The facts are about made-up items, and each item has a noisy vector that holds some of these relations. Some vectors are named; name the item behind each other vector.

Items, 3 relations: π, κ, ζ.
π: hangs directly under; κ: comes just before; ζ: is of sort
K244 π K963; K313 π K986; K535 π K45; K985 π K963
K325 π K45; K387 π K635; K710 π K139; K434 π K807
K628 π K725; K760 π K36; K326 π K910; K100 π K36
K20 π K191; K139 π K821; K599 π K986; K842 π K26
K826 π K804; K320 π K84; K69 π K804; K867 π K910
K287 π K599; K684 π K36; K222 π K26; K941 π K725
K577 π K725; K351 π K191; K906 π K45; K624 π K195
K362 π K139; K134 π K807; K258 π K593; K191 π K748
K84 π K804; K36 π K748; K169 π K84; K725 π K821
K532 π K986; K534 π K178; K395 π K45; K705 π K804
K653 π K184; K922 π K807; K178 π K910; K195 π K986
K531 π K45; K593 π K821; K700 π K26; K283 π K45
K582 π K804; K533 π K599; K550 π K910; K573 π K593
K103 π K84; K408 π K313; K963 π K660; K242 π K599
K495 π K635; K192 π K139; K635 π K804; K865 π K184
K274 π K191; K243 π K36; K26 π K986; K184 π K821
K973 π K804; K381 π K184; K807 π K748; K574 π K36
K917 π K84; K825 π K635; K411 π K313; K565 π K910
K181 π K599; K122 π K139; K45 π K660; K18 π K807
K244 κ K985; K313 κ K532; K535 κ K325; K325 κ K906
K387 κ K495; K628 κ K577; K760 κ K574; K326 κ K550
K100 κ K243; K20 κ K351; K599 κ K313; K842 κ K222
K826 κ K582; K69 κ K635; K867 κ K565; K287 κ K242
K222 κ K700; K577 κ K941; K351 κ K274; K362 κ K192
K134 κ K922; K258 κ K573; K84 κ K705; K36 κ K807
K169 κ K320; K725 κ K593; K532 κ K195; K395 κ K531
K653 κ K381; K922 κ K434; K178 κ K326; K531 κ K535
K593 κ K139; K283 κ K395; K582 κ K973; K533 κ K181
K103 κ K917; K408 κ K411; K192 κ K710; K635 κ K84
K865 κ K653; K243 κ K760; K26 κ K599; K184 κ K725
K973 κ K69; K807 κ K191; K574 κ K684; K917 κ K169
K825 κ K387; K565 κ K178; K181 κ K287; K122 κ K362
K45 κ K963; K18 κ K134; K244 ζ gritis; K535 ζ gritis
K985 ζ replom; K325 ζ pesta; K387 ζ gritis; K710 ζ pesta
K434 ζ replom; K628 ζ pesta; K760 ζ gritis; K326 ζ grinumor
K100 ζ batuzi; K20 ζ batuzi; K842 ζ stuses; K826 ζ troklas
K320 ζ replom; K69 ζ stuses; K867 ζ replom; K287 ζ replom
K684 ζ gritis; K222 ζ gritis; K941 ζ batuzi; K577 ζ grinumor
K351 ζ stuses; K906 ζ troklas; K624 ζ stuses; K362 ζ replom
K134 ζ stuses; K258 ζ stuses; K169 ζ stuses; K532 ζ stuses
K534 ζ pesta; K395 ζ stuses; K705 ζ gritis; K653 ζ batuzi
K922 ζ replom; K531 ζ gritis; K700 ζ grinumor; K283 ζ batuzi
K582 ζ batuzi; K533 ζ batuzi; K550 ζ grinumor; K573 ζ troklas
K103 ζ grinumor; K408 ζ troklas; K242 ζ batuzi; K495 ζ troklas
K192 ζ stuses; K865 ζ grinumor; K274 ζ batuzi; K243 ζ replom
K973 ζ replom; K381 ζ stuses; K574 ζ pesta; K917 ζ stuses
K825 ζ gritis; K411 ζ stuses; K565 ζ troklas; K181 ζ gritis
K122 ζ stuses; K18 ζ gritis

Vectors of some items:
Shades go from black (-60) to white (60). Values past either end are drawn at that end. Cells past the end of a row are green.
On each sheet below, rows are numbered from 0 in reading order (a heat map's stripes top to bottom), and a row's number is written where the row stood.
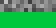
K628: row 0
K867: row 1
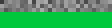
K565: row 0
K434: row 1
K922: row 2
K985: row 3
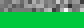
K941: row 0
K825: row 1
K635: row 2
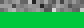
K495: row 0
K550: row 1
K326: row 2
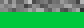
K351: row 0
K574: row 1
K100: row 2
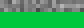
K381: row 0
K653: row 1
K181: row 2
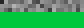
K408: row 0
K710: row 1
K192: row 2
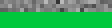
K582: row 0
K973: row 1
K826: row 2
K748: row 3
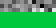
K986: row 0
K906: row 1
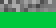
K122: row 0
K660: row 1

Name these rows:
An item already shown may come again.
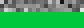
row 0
K195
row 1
K531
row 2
K550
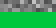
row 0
K531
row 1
K20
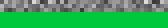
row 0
K865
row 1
K45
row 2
K628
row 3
K274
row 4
K134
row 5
K45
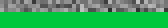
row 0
K243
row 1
K535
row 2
K139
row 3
K100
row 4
K100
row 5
K825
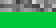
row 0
K191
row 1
K184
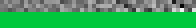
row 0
K653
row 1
K985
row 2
K532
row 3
K599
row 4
K325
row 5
K18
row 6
K906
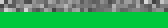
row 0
K195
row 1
K244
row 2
K387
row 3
K534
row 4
K577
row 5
K45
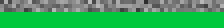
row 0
K628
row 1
K69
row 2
K804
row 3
K122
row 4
K533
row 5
K535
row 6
K941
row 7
K725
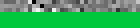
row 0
K700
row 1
K705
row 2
K100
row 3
K573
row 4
K103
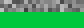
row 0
K36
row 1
K362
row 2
K242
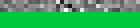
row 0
K169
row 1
K222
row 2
K84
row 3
K26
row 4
K917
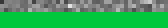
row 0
K565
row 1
K760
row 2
K842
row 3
K395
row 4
K287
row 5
K807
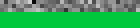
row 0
K320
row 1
K684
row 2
K283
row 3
K258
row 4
K326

